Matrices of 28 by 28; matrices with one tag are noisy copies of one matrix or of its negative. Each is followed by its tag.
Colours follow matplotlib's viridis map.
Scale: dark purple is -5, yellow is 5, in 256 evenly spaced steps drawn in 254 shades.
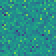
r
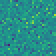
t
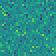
r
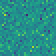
r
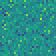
r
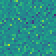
t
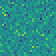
r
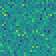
r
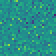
t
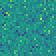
r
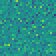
t
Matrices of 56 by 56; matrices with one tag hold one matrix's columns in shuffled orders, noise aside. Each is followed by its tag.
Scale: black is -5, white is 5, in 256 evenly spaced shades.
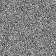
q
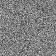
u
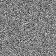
u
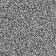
q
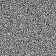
u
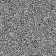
u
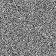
q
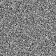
q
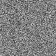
u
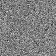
u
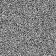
u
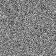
u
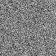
q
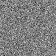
q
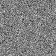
u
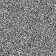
q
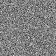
q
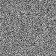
u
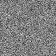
u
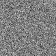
q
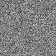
u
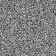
u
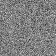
u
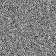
q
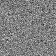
u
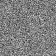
u
